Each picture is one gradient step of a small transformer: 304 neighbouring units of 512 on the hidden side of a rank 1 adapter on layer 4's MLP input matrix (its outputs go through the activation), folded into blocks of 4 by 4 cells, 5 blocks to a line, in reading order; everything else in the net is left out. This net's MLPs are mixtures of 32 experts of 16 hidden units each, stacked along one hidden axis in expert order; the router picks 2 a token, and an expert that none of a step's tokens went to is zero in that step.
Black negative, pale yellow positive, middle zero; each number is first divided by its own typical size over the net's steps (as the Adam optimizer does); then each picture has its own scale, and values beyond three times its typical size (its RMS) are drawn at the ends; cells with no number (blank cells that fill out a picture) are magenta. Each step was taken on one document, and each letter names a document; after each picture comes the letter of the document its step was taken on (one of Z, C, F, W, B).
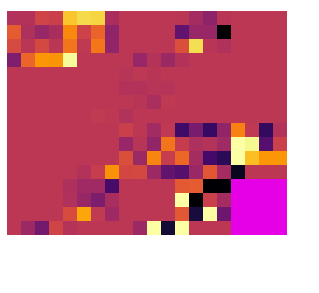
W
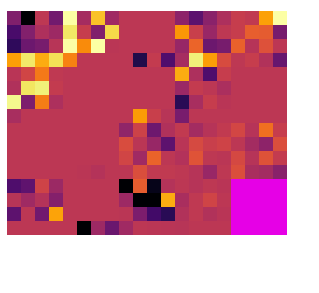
W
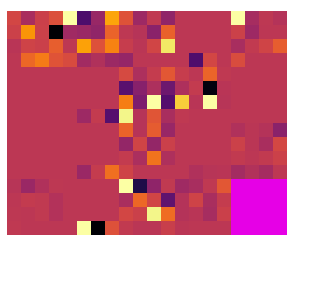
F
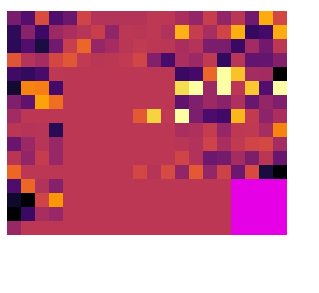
W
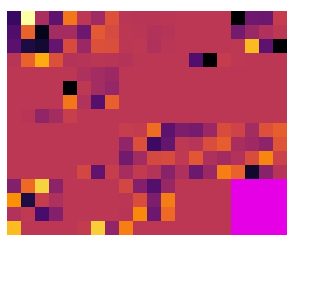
F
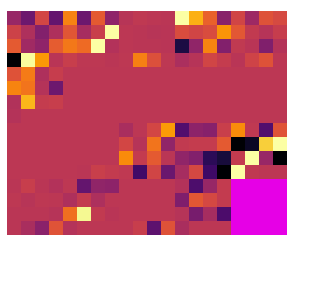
W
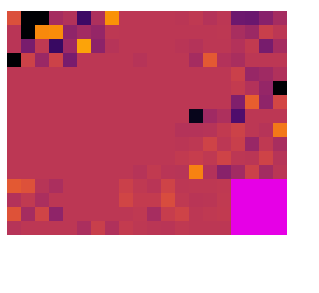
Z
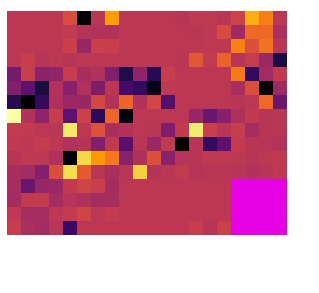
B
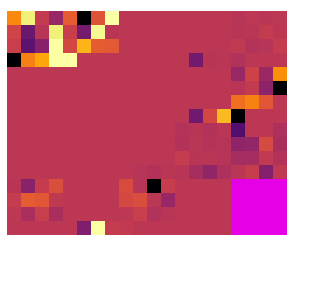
Z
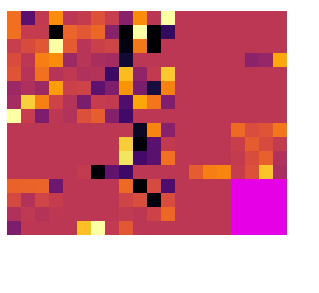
F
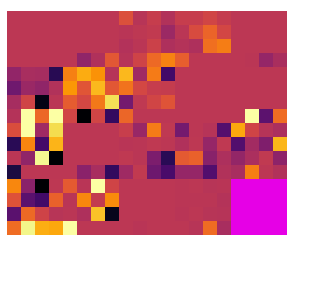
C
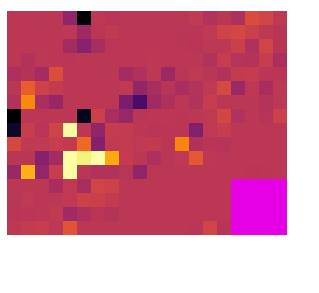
B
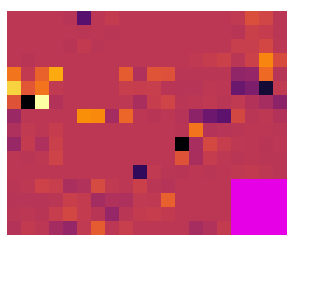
B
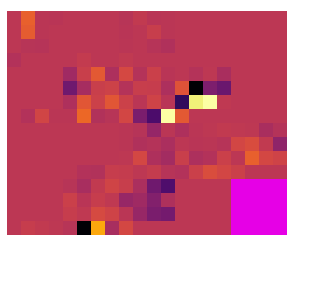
F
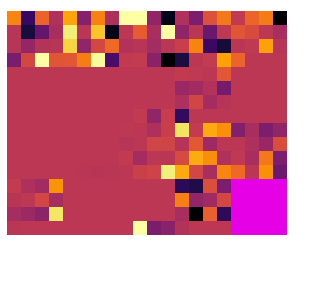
W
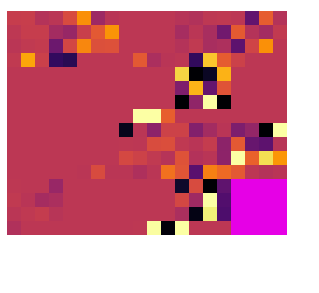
W
